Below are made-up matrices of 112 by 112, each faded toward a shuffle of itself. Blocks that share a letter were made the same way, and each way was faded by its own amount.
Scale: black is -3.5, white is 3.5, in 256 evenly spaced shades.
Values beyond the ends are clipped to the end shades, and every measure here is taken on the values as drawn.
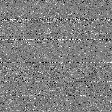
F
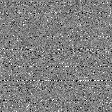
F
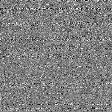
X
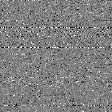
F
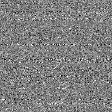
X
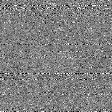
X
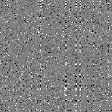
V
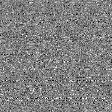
X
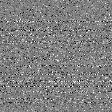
F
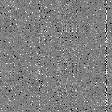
V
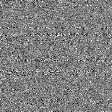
X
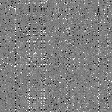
V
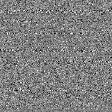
X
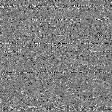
F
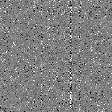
V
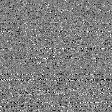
F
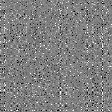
V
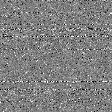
F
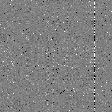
V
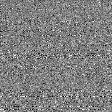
X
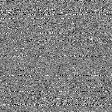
X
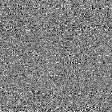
X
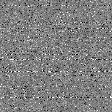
F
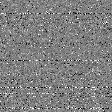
F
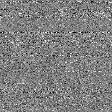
X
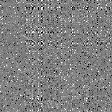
V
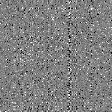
V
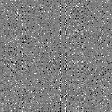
V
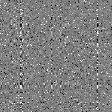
V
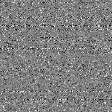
F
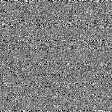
X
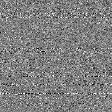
X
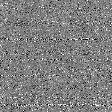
F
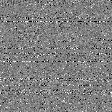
F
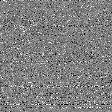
F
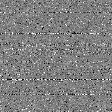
F
